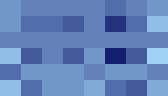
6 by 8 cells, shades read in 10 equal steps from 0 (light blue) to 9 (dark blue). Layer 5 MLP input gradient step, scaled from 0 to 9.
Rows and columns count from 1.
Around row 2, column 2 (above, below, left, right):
4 4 3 5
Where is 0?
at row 4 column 8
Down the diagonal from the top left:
3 5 4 6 4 5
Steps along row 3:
same same same same same same same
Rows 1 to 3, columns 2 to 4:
4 4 4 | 5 5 6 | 4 4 4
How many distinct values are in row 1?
3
